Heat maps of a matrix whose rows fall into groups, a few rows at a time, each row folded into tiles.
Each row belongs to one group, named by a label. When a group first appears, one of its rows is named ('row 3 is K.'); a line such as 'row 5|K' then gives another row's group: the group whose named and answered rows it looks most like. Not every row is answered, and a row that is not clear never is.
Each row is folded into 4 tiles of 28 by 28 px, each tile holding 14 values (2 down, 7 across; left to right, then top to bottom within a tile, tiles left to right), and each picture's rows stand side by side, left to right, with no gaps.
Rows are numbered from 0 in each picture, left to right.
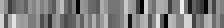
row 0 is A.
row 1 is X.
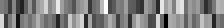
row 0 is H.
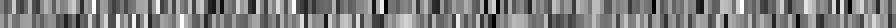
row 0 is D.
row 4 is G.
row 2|X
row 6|X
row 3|G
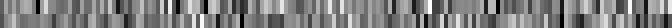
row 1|H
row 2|H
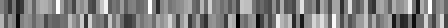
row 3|D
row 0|H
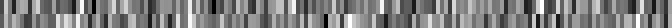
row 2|X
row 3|A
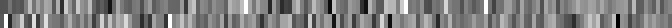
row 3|X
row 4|A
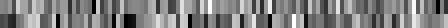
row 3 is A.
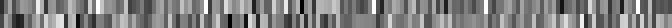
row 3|A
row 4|A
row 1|D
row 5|G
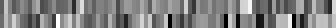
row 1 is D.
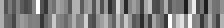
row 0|A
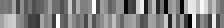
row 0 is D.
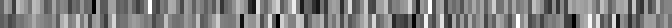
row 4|G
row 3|D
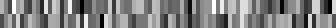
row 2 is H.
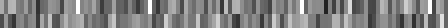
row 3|D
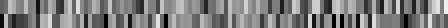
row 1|X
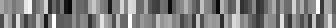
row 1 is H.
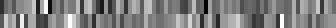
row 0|G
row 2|D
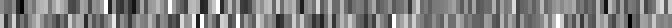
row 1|H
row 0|H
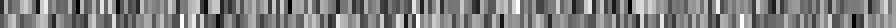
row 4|X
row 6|G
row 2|H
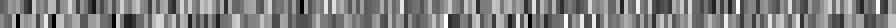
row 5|G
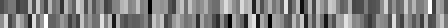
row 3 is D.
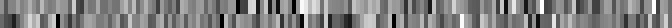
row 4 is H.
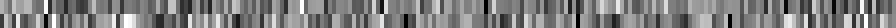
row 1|A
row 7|G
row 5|H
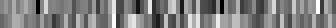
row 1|A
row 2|D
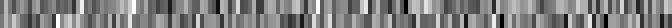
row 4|X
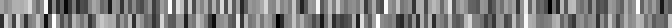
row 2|H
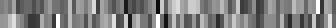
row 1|X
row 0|D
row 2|D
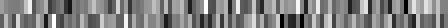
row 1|H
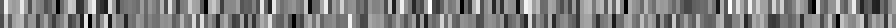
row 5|H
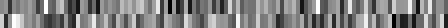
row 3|D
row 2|H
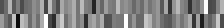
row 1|H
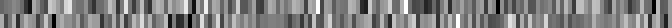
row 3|X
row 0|X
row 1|D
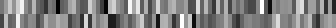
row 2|A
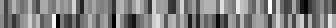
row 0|D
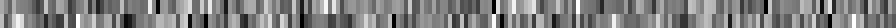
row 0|A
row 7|G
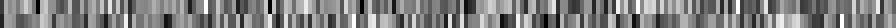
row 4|H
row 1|H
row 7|D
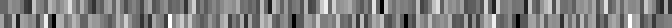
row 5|G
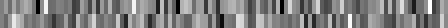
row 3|H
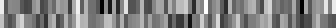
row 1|D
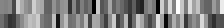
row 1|X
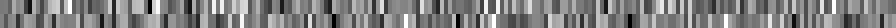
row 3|G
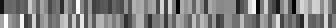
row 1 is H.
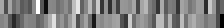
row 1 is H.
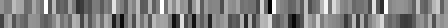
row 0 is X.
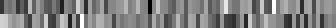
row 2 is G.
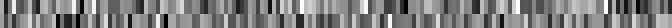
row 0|D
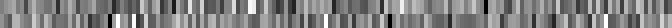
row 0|H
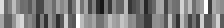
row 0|A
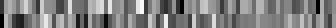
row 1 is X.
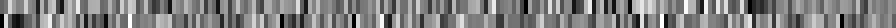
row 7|D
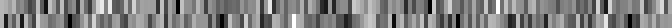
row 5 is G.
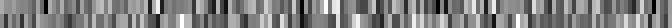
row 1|G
